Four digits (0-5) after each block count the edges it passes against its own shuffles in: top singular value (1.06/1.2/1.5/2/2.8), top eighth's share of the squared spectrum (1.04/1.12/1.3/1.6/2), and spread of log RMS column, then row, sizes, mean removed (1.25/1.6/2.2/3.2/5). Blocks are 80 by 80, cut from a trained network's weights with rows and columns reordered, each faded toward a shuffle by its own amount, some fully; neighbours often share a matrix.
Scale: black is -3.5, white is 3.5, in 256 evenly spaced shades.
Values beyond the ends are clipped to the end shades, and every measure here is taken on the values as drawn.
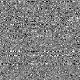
4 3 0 3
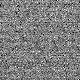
2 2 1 0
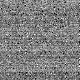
3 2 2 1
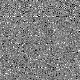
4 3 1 2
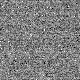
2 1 0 0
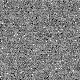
1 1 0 0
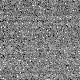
2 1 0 0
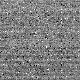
3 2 1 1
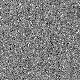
0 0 0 0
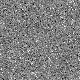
0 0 0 0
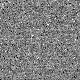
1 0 0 0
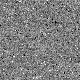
0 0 0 0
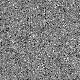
0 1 0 0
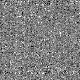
2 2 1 2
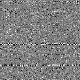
4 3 0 3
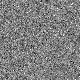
2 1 0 0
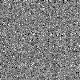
1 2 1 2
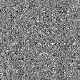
2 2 0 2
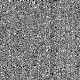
2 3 1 2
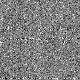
1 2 0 2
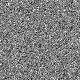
1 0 0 0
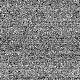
3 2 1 0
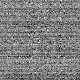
4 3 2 1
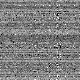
4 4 2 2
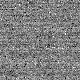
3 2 0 0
